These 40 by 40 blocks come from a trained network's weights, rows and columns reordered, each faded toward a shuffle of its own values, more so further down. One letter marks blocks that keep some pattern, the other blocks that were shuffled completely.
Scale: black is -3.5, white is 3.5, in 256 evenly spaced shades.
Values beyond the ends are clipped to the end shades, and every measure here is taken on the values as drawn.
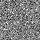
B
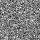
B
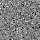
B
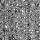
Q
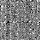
Q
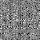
Q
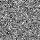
B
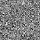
Q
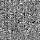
Q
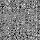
Q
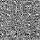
Q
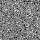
B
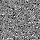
B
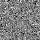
B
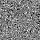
B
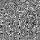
Q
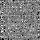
Q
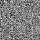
Q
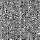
Q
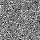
B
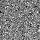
B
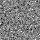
B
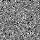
B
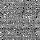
Q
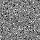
B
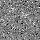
B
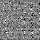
Q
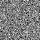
B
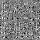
Q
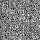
Q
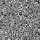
Q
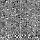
Q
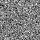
B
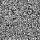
Q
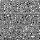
Q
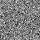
B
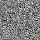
Q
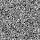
B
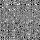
Q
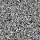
B
